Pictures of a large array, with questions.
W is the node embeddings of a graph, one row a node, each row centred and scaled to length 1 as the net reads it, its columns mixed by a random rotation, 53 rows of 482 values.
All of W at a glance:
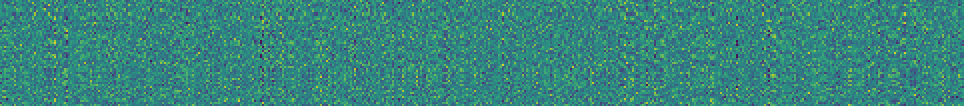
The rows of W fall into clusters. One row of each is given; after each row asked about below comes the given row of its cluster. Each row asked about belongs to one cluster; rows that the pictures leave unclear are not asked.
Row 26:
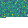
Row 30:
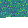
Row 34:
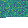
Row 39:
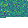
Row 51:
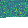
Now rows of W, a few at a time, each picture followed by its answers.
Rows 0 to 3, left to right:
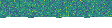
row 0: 30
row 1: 39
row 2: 26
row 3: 34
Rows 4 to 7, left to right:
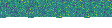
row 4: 30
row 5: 30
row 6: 26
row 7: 26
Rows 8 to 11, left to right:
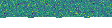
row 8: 39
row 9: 39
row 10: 51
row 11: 26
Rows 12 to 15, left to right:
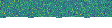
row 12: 30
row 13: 51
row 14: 51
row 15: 34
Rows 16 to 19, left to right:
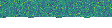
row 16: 30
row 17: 34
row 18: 34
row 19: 26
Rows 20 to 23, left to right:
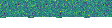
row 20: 39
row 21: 39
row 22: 39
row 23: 34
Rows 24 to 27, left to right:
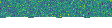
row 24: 30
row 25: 34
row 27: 39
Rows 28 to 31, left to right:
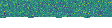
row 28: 39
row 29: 34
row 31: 30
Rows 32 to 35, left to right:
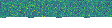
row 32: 26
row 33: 39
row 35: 34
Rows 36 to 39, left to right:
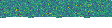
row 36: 51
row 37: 34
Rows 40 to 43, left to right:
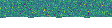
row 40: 34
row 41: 51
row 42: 34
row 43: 39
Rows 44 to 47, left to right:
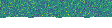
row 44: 30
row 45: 34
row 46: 26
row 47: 30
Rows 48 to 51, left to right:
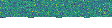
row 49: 39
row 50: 39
